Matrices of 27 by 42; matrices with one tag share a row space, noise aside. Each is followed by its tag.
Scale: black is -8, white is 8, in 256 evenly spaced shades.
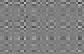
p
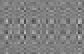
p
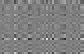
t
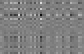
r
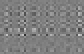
p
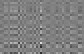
r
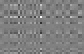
r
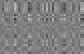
t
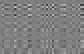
t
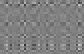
p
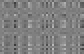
t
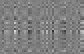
t
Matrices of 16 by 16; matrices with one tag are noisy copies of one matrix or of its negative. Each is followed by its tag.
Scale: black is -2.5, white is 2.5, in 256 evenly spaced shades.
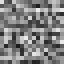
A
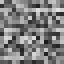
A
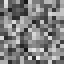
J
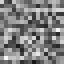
A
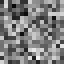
J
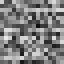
A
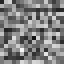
A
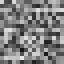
A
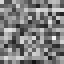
A
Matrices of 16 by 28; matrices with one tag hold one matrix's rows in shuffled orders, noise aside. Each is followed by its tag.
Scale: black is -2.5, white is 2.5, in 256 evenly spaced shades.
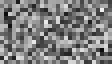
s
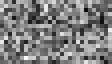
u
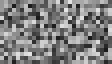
u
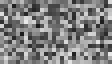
u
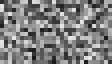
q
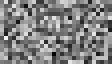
s
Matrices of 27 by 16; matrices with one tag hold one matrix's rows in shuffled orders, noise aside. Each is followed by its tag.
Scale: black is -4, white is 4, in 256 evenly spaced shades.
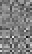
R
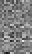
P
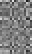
R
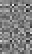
R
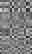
R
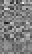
P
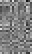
R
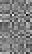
R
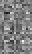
P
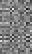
R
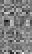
P
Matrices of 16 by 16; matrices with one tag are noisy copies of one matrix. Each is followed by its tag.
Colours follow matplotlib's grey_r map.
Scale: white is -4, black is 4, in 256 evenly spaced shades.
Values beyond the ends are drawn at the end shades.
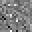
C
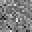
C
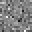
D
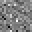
C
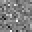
C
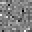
D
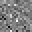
C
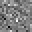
C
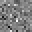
C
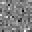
D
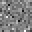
D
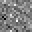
C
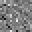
C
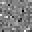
D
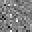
C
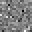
D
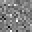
C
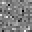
D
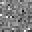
D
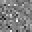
C
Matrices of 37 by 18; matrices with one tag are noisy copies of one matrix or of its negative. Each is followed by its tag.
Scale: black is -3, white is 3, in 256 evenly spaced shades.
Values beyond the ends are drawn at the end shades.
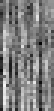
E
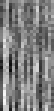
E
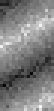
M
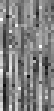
E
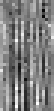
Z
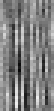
Z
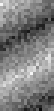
M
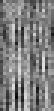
Z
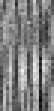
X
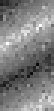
M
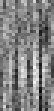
X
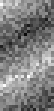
M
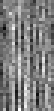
Z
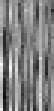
E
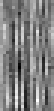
Z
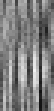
X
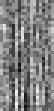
Z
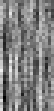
E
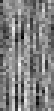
Z
